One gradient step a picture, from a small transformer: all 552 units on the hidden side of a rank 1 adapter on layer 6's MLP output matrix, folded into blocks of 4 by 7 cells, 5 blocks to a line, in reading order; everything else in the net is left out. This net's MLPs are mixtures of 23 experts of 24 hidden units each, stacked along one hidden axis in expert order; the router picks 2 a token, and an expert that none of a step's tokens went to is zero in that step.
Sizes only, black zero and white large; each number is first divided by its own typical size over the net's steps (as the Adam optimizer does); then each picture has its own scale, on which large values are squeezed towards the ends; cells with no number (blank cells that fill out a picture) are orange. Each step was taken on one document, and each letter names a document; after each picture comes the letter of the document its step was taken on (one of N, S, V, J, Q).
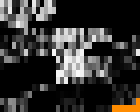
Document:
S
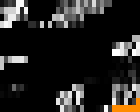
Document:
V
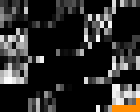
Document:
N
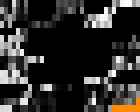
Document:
N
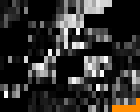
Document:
V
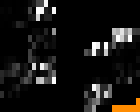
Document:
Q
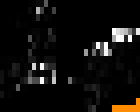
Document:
Q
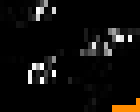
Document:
Q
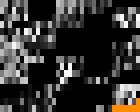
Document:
N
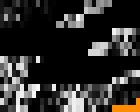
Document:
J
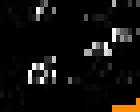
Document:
Q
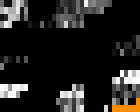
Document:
V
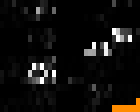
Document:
Q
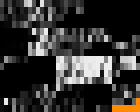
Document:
S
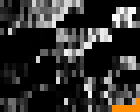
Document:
S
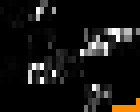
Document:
Q
